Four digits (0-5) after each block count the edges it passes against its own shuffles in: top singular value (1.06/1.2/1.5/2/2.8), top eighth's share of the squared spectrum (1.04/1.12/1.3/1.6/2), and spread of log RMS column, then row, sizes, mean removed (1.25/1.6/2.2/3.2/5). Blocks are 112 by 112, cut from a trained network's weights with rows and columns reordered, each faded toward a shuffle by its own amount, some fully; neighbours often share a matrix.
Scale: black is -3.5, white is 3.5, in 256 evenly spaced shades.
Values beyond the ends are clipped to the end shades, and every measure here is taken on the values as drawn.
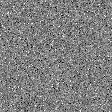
1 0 0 0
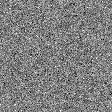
0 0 0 0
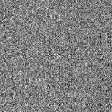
3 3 2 2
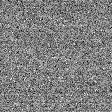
1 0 0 0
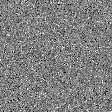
0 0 0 0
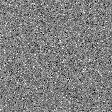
1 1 0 0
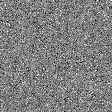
0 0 0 0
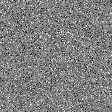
2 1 0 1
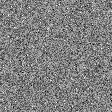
0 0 0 0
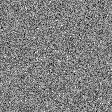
0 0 0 0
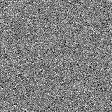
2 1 0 0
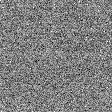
1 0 0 0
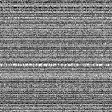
5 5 2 4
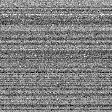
5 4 1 3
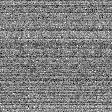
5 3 1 2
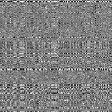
5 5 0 4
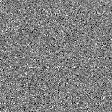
3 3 0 2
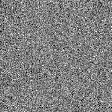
3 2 1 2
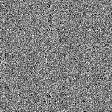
3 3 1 2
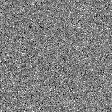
2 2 0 0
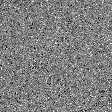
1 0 0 0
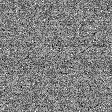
2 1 0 0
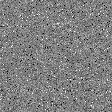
2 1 0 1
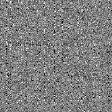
3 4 3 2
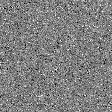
2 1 0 1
